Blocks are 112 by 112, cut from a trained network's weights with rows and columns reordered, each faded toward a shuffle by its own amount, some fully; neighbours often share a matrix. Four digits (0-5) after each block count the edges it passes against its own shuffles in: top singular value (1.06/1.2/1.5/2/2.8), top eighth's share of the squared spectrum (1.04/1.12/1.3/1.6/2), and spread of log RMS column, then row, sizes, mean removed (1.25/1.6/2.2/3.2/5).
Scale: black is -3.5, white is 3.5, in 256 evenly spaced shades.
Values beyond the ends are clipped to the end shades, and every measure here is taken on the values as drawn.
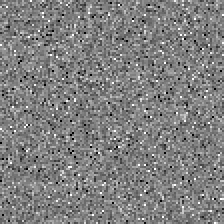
0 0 0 0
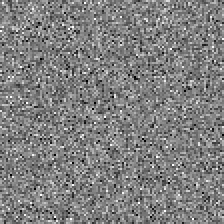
1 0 0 0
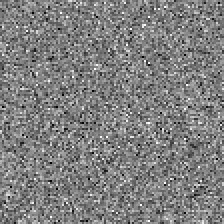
3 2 0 1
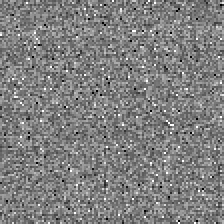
2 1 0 0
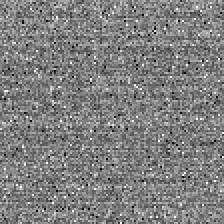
3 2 0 0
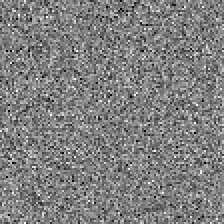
3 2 0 1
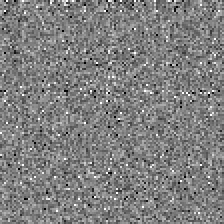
2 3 1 2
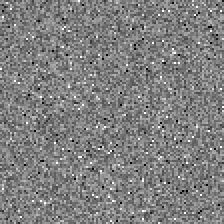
0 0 0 0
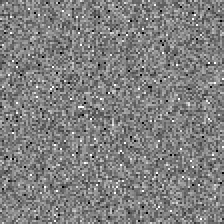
0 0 0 0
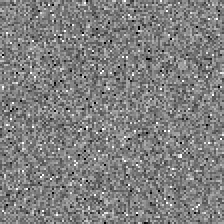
0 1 0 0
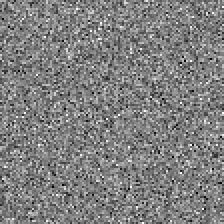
0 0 0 0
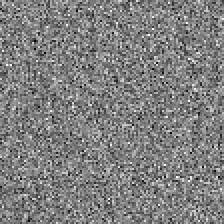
2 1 0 0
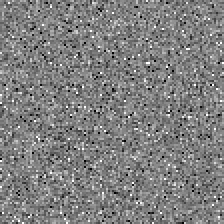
0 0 0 0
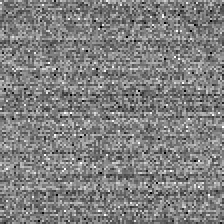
4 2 0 1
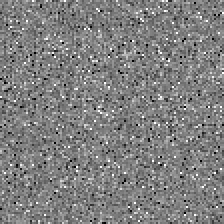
2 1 0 1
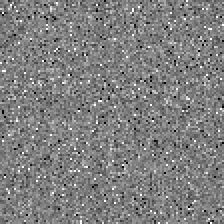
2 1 0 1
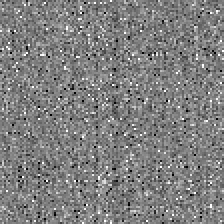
3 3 1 2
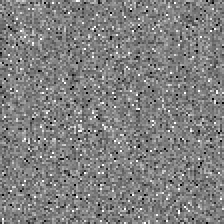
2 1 0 1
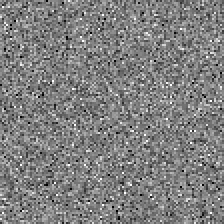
2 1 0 0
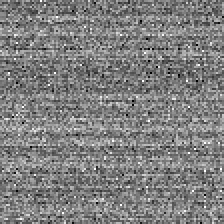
4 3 1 1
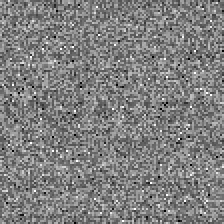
1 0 0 0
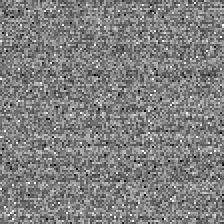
3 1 0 0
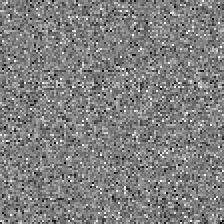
3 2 0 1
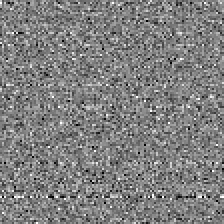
4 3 0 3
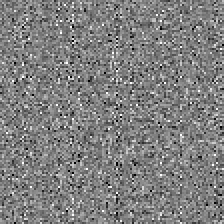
3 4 3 2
